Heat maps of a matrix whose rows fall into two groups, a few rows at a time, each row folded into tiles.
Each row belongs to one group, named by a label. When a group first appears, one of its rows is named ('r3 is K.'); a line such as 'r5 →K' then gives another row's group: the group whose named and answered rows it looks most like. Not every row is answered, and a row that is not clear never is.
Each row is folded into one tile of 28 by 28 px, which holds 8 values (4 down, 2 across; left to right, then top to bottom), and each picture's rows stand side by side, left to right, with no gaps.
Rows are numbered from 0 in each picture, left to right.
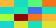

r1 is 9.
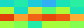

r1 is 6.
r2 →6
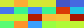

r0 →9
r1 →9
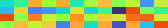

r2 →9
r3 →9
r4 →9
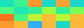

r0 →6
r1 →9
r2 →9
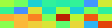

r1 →6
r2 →6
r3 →6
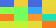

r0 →6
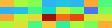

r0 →9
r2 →6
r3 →9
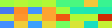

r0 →9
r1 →9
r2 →6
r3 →9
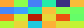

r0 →9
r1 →6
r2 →6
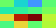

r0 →9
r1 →6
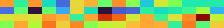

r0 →9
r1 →9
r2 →6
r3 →9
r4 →9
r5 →6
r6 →9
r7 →6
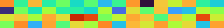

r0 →9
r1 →9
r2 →9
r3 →6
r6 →9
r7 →6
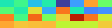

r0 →6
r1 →6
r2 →6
